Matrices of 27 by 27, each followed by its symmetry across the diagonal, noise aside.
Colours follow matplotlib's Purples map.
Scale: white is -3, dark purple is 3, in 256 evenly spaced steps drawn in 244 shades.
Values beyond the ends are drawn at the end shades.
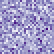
neither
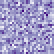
antisymmetric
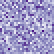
antisymmetric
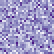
antisymmetric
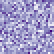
neither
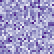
neither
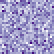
neither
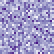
neither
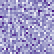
antisymmetric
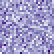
neither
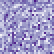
antisymmetric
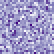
antisymmetric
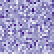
antisymmetric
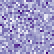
antisymmetric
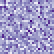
antisymmetric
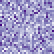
neither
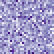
antisymmetric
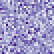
antisymmetric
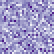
antisymmetric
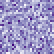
neither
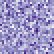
neither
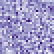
antisymmetric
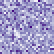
neither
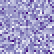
antisymmetric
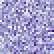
neither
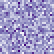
neither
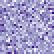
neither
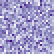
neither
